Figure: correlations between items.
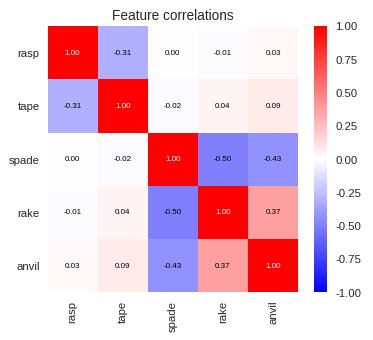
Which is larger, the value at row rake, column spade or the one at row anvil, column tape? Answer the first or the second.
the second
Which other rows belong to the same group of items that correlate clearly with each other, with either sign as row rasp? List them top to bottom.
tape
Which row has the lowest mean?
spade
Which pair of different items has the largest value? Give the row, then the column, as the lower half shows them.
anvil, rake
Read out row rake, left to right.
-0.01 0.04 -0.50 1.00 0.37
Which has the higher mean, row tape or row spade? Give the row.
tape
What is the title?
Feature correlations
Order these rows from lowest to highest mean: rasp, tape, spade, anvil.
spade, rasp, tape, anvil
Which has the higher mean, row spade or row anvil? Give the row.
anvil
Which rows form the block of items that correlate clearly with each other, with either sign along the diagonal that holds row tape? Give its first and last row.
rasp to tape
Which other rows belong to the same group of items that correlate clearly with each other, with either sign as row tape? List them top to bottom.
rasp
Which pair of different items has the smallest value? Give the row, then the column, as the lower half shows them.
rake, spade
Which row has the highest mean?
anvil
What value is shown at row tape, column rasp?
-0.31
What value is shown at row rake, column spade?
-0.50
